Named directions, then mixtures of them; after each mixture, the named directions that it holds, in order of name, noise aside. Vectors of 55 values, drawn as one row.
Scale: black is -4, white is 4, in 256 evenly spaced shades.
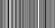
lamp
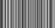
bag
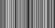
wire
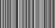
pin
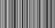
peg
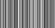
peg, pin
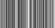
pin, wire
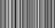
lamp, peg, wire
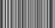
bag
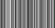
lamp, pin, wire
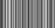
bag, wire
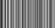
bag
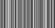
pin, wire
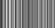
bag, lamp, wire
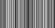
wire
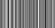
lamp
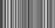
bag, wire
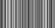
bag, wire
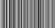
bag, lamp, pin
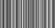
bag, peg, pin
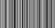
peg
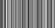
bag, wire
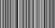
pin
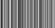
bag, lamp, pin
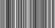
peg, wire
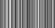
lamp, peg, wire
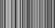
lamp, peg, wire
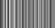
bag, lamp, pin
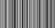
peg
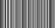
bag, pin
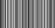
bag, pin, wire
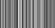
peg, pin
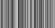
bag, pin, wire
